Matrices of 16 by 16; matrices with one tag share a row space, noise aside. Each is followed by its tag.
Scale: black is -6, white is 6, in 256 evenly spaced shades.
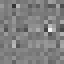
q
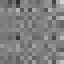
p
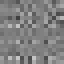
p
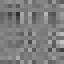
p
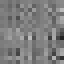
p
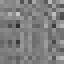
p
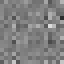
q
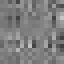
p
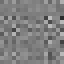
q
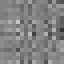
p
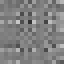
p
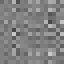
q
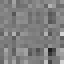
q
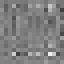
q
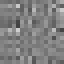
p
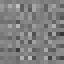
p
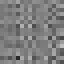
p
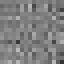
p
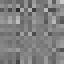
p
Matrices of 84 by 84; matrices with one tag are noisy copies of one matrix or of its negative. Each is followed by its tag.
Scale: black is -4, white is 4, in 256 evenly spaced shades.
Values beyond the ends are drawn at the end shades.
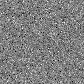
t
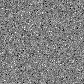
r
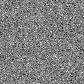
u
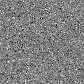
t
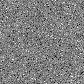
u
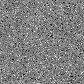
u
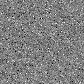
t
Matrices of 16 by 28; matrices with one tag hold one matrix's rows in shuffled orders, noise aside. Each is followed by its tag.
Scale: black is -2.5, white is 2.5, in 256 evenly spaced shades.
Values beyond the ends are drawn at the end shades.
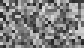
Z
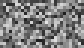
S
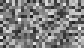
Z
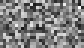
S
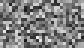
S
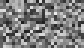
S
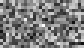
Z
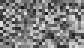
Z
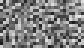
Z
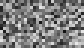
Z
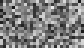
Z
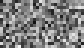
Z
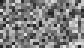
Z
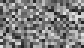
Z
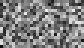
Z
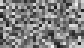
Z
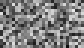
Z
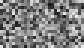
Z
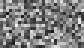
S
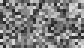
Z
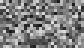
S
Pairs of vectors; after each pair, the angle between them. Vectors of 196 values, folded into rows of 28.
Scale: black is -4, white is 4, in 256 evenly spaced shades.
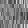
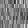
nearly parallel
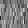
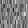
orthogonal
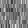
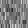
nearly parallel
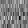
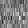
nearly opposite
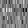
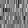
partly opposed
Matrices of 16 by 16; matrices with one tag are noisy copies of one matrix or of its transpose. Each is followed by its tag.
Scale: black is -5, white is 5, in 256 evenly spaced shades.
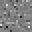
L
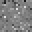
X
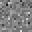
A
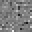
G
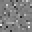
L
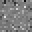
X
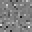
L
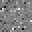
A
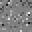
A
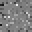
X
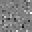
G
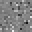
G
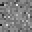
X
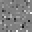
G
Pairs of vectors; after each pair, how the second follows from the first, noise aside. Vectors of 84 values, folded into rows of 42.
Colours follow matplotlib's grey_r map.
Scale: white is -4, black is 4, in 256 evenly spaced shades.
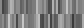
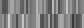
copied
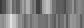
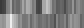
copied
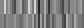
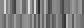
copied
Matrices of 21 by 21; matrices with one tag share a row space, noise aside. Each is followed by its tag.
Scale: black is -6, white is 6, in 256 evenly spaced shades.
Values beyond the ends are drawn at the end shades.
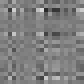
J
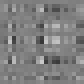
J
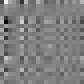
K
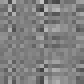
J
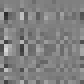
K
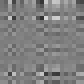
J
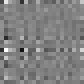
K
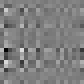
K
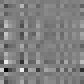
K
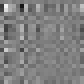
K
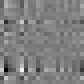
K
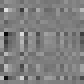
K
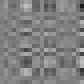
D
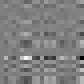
D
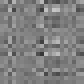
J
